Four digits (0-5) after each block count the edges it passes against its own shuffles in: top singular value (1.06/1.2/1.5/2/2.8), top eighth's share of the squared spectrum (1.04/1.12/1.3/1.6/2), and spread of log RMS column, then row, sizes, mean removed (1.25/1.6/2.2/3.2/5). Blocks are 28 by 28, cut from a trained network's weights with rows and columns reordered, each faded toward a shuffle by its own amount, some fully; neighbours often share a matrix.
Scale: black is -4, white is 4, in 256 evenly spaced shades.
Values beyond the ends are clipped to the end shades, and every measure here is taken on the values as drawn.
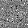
0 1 0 0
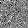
0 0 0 0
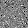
0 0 0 0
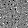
0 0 0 0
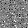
0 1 0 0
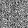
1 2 0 0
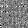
2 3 0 1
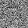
1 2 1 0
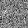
1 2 0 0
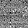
2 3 1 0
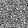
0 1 0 0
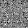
1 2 1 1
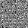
2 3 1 0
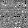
2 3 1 1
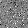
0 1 1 0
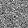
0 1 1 0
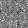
1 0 0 0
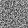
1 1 0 0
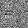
3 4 1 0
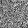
0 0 0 1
